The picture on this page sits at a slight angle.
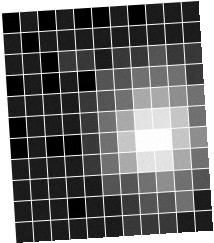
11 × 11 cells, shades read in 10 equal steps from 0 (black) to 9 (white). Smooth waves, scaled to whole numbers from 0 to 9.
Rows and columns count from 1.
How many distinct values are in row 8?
5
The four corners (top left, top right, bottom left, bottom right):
0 1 1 1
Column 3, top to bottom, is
0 1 0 0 1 1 0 1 1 1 1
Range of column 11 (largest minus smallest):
4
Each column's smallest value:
0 0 0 0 0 0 1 0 1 1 1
